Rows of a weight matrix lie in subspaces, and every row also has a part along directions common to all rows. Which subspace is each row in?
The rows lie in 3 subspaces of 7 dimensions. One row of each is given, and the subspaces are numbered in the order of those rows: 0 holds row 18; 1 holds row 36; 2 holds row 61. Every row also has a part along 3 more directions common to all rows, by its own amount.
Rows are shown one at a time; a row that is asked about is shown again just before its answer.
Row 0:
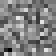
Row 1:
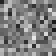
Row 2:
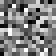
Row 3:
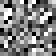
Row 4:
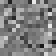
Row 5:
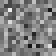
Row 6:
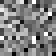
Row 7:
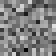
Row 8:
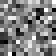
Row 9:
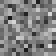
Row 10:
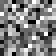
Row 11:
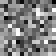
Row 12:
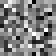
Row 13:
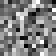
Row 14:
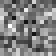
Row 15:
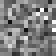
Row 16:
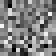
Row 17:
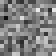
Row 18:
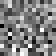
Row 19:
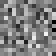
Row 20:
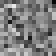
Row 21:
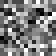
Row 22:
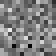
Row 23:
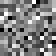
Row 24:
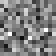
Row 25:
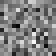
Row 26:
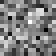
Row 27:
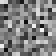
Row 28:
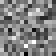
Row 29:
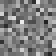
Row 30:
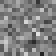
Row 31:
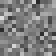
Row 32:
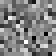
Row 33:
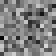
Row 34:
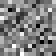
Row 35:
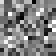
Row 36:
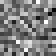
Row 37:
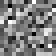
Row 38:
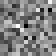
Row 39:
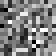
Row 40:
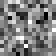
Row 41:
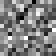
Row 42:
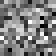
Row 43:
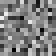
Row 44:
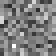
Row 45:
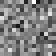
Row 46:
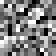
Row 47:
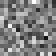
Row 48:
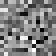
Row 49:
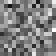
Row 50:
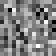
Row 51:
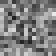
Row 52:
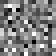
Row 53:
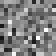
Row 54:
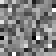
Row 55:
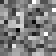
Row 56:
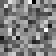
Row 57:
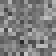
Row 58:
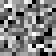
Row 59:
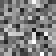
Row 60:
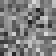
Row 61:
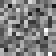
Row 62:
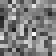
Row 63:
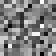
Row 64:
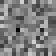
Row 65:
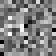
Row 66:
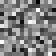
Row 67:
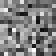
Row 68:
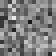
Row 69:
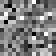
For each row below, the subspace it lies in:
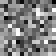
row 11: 1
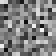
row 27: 1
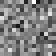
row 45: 0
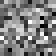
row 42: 2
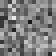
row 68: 1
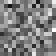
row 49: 1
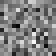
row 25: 1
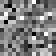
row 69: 2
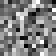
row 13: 1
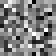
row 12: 2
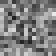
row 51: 1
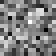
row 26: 2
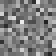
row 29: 0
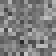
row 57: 1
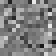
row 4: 2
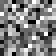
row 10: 0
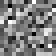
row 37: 2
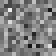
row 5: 0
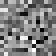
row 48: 2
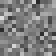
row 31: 0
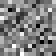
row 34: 0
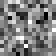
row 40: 1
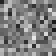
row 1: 0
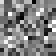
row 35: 0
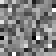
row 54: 2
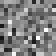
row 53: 2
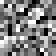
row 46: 2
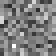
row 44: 0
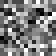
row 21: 2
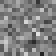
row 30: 1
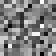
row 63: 2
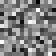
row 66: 0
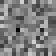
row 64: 0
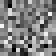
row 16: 0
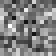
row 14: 1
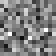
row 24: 2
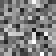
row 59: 1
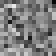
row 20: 1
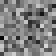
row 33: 2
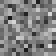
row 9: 1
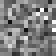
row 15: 0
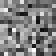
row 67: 2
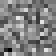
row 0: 2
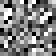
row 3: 1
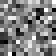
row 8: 1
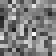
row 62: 1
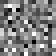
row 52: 1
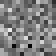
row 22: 0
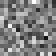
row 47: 1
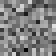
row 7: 2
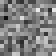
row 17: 1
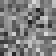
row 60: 1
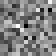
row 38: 0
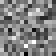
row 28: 1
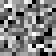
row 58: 2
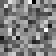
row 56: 2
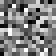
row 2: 0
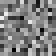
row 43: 0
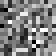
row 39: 2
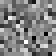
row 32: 0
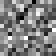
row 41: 0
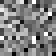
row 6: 2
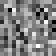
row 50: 0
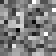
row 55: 0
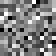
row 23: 0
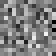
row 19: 0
